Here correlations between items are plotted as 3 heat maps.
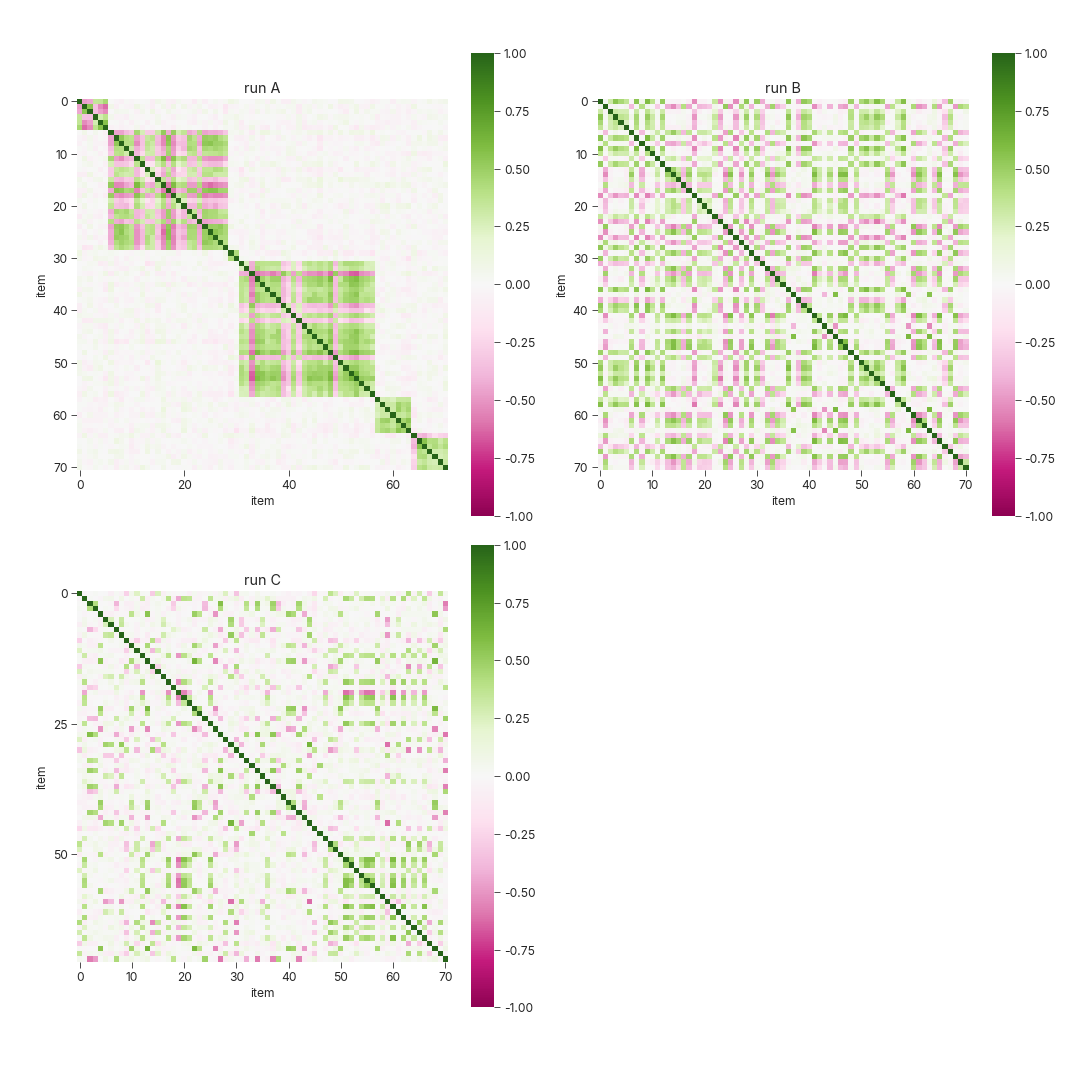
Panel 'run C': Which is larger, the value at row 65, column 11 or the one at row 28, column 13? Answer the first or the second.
the first
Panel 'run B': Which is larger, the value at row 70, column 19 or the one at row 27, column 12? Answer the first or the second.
the second
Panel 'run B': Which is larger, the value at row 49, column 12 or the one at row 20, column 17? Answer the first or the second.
the second
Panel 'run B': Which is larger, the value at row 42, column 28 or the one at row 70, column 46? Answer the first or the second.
the first
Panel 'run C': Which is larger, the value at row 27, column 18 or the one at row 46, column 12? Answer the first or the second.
the second
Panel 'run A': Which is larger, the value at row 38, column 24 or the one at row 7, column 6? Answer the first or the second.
the first
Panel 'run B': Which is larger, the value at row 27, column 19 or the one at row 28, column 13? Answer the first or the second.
the second
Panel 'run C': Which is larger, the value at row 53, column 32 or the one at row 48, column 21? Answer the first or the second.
the first
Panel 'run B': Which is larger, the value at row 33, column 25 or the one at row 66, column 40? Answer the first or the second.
the second
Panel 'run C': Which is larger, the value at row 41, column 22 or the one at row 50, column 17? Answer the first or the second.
the first
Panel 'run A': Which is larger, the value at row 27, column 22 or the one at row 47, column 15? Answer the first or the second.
the first
